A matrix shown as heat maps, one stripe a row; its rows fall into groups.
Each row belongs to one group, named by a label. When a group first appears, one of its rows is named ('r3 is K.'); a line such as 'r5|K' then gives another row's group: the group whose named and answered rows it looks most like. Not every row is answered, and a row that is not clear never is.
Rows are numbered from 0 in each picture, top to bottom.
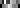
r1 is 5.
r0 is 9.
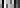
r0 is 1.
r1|1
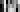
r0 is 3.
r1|9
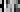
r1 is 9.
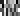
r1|1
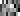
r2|5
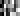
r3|9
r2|3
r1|9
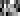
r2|5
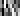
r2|9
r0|1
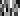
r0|5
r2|3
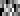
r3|5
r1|1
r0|3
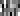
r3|3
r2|1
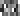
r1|9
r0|3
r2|9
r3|1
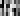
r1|9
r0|1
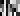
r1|3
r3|5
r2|3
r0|9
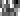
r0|5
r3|3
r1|5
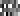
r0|3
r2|1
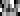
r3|5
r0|5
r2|3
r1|9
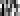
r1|1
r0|3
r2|9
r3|9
